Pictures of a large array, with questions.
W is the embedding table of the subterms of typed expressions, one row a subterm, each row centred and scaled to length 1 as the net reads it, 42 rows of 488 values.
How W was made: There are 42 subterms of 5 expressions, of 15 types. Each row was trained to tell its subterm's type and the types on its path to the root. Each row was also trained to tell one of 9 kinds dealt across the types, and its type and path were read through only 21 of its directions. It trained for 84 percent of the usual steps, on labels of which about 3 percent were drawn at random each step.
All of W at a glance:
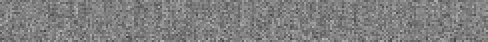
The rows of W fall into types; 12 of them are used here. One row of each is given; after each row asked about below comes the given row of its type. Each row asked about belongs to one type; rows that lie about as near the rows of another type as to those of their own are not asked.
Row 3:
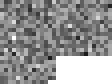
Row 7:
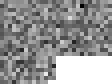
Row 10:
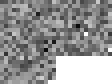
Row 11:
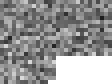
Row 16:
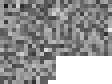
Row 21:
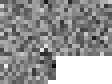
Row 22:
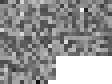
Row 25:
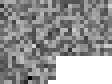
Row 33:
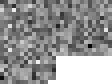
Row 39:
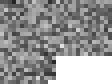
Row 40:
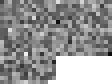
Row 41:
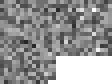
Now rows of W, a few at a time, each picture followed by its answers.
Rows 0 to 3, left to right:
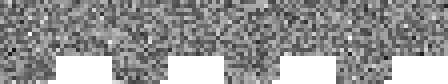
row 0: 7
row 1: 11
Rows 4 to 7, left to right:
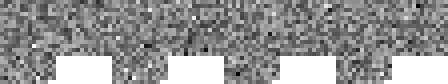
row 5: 3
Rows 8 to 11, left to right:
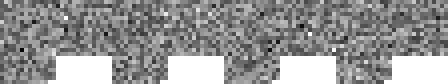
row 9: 7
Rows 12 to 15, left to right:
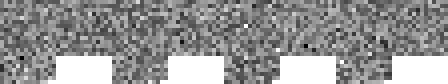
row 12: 3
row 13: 7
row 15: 16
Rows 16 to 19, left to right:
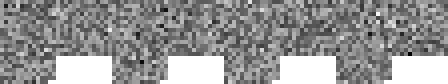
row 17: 10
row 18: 3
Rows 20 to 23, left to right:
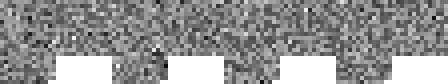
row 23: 25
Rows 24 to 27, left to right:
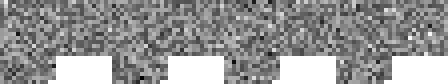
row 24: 11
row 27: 16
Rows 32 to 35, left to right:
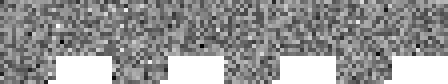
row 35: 21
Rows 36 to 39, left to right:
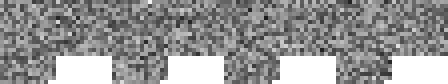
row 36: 25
